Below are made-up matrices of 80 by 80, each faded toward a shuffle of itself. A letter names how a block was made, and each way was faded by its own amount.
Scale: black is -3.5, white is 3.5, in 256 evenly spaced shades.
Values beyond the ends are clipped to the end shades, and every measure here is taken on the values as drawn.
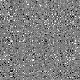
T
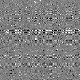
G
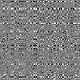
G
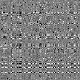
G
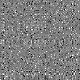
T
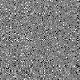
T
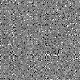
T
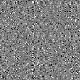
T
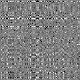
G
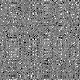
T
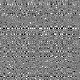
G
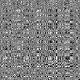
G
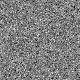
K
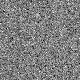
K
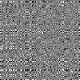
G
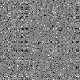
T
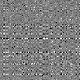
G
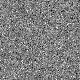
K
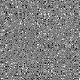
T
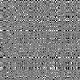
G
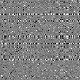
G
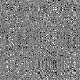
T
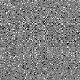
T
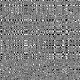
G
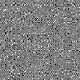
T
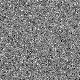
K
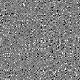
T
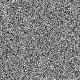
K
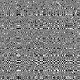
G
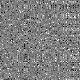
T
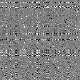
G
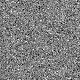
K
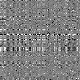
G
